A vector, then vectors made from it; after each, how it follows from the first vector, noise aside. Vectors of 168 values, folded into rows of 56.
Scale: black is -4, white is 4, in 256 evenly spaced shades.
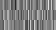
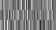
reversed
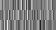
reversed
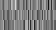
negated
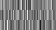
reversed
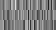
negated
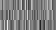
reversed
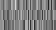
negated
